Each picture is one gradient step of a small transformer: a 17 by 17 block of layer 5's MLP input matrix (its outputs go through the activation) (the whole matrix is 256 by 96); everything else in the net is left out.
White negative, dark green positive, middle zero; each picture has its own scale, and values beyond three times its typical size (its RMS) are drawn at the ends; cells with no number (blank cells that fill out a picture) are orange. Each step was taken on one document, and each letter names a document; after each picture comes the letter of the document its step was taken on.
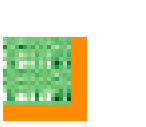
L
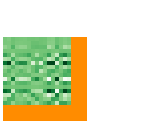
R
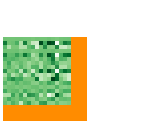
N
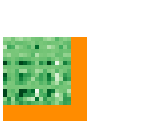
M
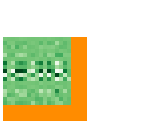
M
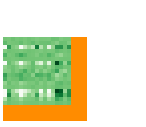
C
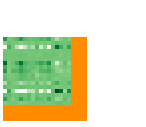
C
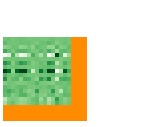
M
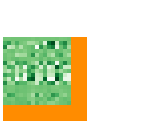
N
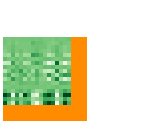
R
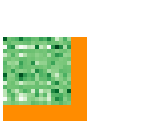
C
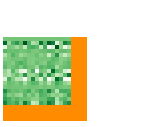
N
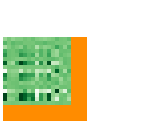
L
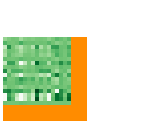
L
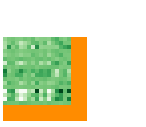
L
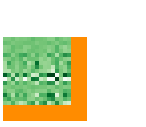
R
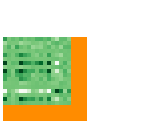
L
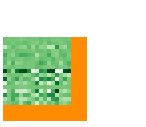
M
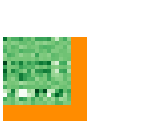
C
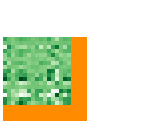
M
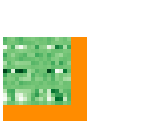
M
